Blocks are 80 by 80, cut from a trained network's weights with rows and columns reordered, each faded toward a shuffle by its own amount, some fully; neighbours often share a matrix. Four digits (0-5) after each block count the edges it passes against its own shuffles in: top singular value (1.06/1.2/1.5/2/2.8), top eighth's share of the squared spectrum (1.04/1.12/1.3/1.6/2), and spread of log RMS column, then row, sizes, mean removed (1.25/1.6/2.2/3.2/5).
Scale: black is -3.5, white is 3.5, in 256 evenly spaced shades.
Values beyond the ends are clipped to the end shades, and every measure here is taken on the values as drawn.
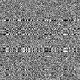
5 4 1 3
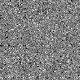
3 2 0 1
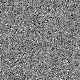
0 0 0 0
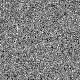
0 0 0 0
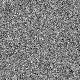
1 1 0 0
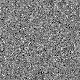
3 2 0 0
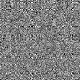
4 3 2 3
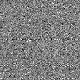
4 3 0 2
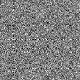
4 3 1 2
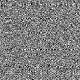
4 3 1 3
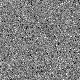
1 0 0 0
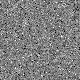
0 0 0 0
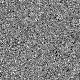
2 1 0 0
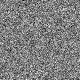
0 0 0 0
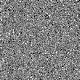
2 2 1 0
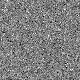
0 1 0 0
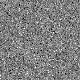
2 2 1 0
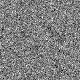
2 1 0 0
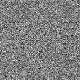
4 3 0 2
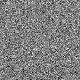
3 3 0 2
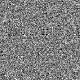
3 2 0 1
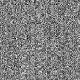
3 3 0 2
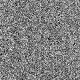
2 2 0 0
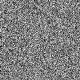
1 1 0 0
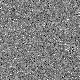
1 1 0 0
